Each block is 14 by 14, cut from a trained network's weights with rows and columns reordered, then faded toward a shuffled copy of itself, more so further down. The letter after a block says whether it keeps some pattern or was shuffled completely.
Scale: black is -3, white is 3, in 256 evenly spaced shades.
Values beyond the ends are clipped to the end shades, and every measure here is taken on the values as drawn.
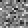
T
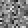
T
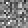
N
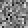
T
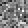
T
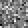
T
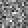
T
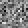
T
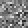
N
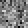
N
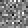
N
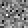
T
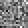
T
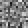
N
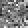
T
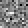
T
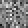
N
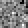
T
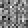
N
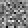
T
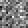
N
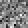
T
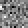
T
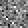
T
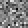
T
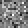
T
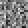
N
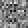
N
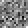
T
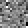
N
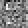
N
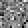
T
